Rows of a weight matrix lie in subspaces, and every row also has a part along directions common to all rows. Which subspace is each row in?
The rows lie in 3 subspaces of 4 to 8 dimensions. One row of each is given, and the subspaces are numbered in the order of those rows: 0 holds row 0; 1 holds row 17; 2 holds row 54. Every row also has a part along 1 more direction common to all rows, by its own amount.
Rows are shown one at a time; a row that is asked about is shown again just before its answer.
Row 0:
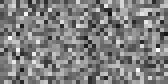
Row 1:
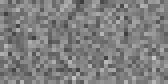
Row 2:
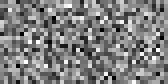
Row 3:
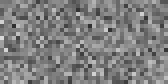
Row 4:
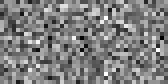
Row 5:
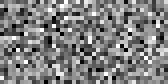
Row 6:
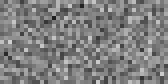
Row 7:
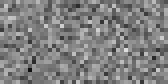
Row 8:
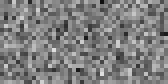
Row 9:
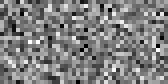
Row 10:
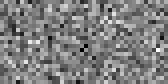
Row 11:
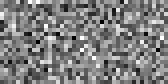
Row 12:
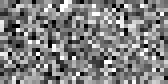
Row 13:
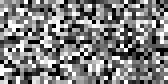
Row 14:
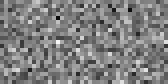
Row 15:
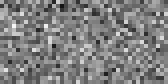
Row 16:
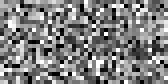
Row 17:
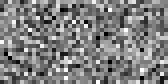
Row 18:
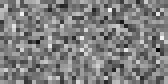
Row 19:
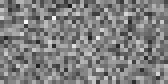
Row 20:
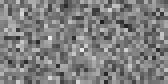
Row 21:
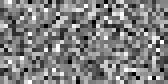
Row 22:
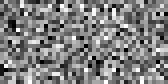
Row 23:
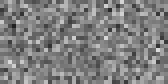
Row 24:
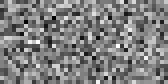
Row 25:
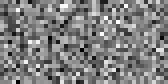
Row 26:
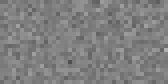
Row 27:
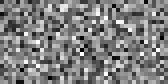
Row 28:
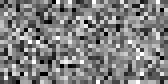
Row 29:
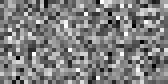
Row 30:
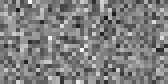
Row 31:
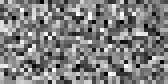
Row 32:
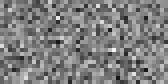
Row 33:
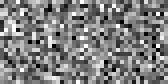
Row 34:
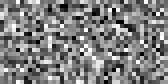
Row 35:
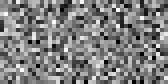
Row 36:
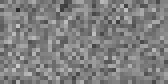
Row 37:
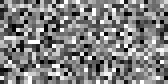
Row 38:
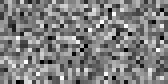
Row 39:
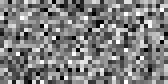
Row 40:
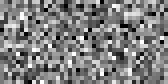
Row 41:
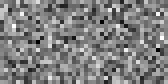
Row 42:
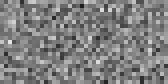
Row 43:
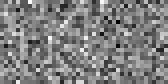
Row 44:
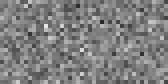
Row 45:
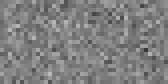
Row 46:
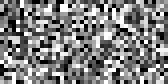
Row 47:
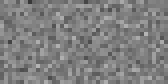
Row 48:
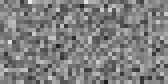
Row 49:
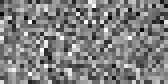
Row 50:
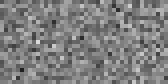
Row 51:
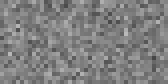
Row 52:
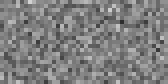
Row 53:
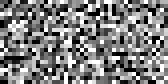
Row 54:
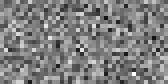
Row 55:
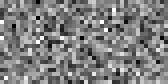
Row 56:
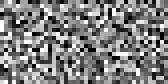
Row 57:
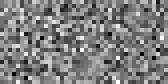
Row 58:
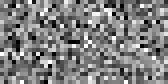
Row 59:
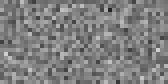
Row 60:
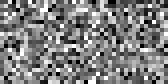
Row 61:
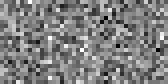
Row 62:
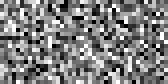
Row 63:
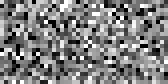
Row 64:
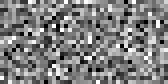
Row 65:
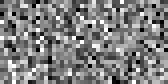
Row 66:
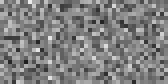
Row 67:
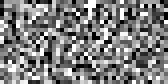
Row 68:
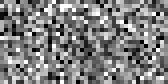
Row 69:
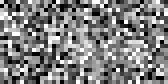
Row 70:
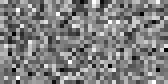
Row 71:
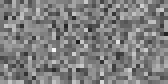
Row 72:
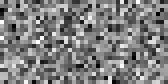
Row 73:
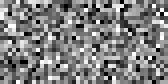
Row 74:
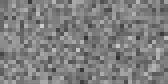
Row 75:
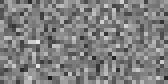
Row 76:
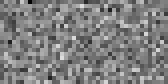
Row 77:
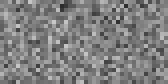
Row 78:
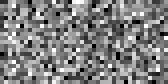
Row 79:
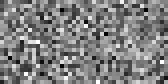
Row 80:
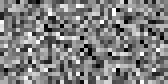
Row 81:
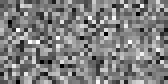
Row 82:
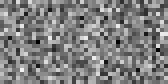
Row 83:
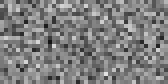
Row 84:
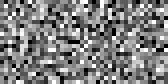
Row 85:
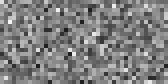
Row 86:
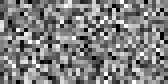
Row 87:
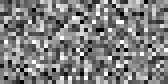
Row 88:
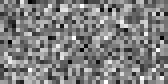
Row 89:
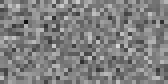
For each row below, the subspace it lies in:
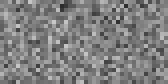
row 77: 0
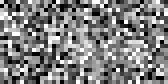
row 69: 1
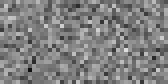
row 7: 2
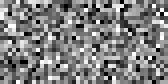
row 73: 2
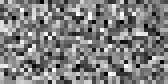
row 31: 2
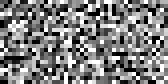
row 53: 2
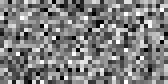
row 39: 0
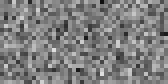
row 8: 0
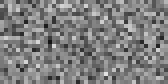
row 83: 1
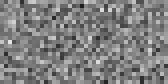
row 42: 1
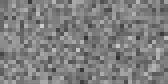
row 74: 0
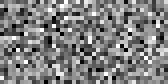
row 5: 1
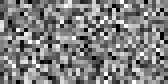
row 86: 1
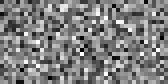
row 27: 2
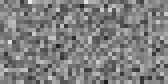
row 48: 1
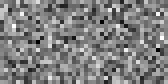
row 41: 2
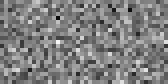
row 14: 2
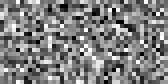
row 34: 2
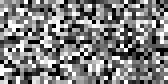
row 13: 1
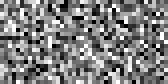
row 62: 2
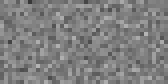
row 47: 1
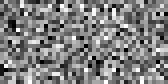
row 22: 1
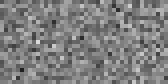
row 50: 0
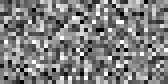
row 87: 2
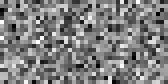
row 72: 2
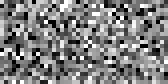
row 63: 0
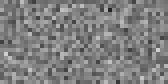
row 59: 1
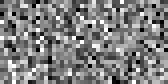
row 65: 2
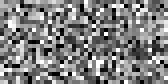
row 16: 1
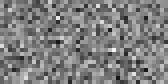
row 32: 2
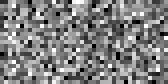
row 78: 0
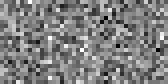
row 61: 0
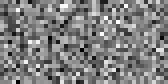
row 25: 0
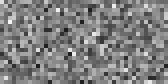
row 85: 2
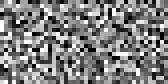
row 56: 2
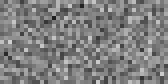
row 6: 1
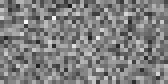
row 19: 1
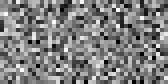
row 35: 0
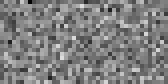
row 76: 1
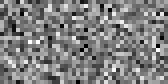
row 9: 0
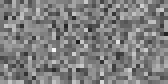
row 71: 0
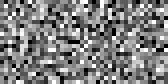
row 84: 0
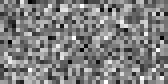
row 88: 1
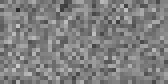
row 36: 0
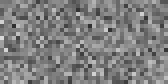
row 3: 2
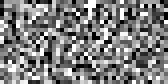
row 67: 2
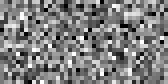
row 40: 0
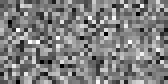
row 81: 1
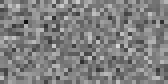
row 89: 1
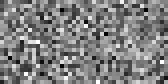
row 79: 1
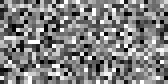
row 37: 1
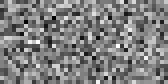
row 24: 1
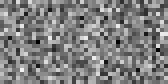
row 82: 0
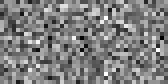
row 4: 2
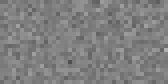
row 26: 0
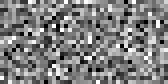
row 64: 1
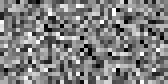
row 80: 2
